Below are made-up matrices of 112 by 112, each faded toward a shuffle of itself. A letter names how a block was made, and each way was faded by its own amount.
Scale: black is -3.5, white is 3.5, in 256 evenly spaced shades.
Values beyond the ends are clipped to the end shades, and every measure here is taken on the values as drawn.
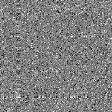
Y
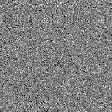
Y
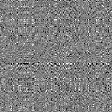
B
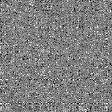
Y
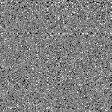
Y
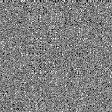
Y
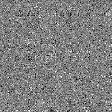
Y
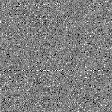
Y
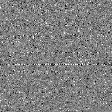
Y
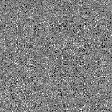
Y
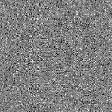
Y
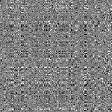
B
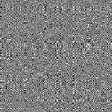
B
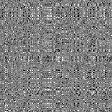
B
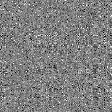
Y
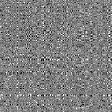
B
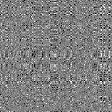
B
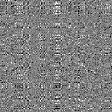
B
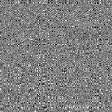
B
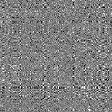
B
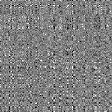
B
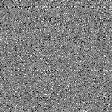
Y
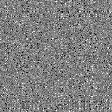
Y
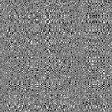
B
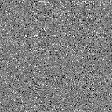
Y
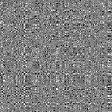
B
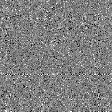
Y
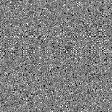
Y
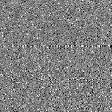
Y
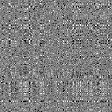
B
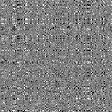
B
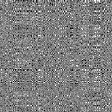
B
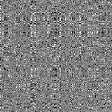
B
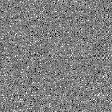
Y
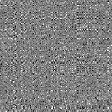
B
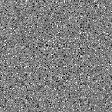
Y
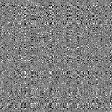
B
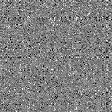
Y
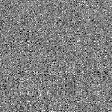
Y
